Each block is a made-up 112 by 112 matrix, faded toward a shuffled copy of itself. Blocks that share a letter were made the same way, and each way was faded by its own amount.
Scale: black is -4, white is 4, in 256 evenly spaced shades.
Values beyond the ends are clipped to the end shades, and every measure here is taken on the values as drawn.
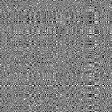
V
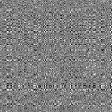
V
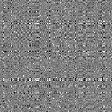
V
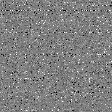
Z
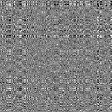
V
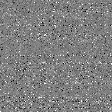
Z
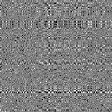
V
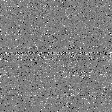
Z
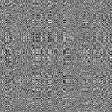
V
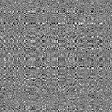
V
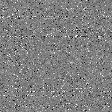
Z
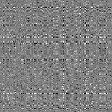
V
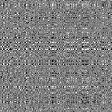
V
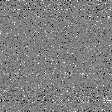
Z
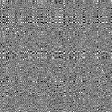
V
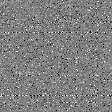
Z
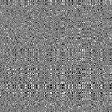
V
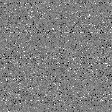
Z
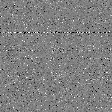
Z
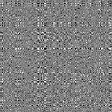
V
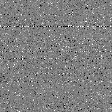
Z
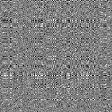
V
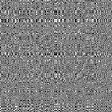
V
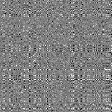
V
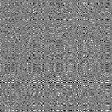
V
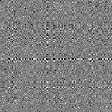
V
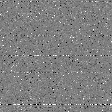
Z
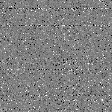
Z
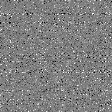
Z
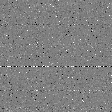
Z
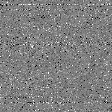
Z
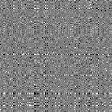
V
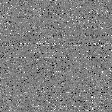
Z
